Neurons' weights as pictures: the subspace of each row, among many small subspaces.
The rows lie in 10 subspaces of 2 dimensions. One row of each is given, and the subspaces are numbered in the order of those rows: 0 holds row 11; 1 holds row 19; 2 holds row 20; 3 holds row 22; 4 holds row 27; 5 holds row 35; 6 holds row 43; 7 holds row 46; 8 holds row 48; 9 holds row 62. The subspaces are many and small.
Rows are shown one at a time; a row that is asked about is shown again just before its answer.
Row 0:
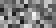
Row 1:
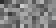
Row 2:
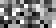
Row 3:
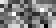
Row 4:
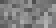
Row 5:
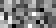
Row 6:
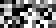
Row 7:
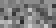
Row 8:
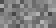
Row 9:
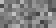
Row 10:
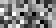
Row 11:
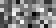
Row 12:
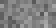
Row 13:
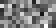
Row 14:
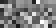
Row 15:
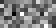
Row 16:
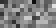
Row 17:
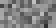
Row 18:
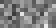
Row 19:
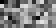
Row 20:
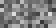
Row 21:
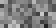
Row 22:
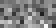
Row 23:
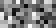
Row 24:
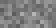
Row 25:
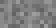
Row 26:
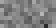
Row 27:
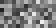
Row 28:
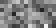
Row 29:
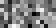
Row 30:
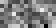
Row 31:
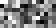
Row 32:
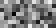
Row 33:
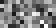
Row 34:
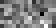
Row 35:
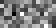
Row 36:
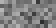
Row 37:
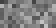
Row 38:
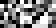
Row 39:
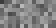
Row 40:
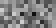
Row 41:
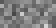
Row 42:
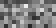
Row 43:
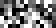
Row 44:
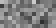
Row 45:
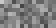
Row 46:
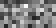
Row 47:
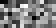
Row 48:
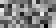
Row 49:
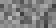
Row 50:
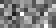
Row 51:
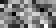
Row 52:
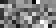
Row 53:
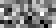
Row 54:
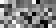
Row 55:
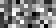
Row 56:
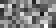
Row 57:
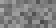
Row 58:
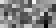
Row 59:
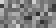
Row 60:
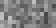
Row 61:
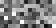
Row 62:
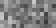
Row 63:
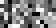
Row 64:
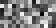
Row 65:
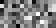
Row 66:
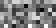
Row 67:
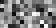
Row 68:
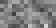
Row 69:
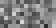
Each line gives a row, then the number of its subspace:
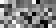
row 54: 4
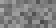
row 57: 4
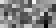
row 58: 3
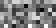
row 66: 7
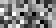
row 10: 6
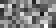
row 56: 8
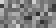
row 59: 2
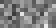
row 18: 5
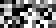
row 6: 4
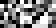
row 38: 6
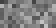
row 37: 0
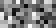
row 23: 0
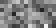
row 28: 1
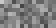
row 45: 7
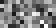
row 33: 0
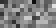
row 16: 2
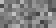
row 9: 2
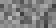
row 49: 5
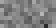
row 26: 3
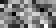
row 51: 1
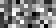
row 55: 0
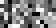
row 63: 9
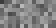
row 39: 7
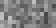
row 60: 9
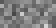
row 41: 5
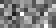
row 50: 5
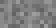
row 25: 0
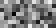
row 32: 2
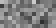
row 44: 6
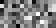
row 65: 2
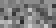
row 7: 3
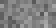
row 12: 9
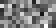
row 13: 8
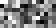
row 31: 1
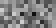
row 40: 6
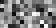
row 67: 0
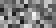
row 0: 6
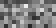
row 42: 7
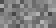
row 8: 2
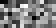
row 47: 7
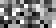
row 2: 8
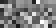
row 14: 4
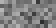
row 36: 4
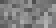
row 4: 3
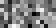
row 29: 9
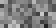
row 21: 9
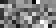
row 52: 4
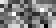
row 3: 1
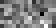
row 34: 3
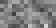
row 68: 1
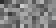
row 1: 7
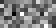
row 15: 5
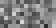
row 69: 8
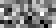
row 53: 3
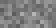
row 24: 6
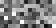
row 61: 5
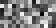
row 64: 8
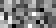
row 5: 9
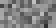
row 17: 8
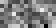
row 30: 1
